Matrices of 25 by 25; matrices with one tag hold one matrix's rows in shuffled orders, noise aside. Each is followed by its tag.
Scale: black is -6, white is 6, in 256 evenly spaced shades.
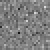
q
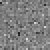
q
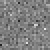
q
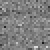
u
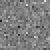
q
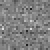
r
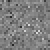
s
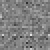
r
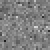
u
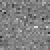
u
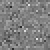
s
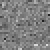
u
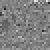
u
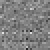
r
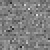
s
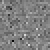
s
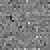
s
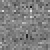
r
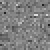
u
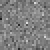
q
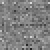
r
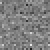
r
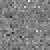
s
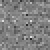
r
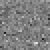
u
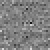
r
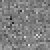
s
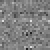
r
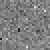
q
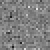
s
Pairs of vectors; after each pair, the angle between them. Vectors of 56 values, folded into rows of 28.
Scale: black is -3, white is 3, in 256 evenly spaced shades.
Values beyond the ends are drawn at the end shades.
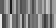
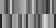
nearly opposite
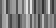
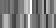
partly aligned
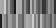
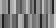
partly opposed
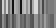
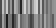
nearly parallel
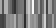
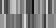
nearly opposite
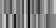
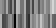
partly aligned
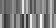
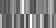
nearly parallel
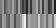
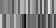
nearly opposite
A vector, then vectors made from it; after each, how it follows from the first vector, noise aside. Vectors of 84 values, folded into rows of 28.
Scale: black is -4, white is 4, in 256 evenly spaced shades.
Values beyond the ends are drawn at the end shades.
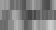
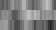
negated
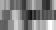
scaled up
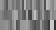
sign-scrambled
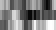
scaled up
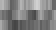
wrapped around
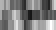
scaled up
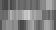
wrapped around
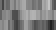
negated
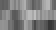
negated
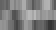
negated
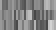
sign-scrambled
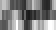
scaled up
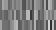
sign-scrambled
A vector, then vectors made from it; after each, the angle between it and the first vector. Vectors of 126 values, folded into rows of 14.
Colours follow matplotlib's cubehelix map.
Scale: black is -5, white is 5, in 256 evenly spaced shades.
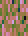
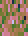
nearly parallel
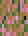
nearly parallel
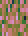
nearly parallel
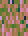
nearly parallel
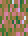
nearly opposite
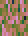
nearly parallel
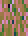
partly opposed
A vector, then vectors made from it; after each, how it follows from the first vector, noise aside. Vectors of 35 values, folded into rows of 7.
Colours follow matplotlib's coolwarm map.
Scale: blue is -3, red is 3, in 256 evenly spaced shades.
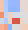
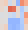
reversed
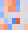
sign-scrambled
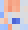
negated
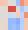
reversed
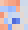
sign-scrambled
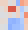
reversed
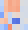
negated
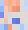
negated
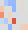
partly zeroed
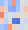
sign-scrambled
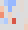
partly zeroed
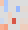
partly zeroed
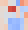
reversed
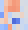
negated
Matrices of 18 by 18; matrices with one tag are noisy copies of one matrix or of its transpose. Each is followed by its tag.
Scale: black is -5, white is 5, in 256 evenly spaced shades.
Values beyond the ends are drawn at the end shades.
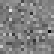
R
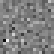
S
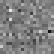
R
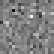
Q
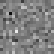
Q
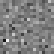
S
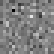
Q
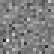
S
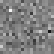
R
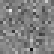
R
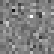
Q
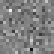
R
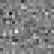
Q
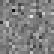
Q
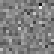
S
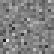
S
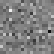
R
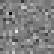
Q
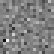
S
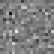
Q
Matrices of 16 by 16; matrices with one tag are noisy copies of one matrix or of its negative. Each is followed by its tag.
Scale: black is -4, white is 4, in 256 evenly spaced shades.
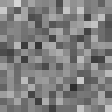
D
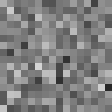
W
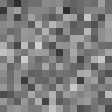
D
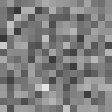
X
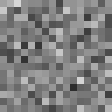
D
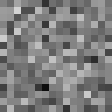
X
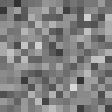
D
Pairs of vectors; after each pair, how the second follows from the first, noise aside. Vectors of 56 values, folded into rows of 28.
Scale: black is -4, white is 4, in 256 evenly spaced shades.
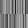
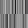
copied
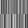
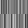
copied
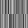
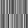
negated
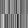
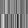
copied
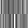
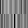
negated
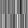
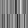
negated
